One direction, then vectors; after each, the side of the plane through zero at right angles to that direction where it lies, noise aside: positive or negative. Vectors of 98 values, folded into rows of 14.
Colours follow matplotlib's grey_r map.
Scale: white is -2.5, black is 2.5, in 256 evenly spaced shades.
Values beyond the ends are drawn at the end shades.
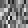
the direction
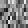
negative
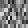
positive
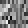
positive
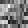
positive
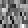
positive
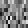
negative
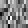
negative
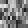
negative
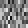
positive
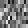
positive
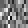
positive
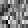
negative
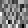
positive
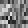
positive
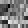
negative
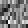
negative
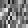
positive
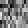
positive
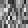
positive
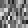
positive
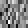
negative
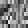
negative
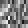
positive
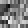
negative
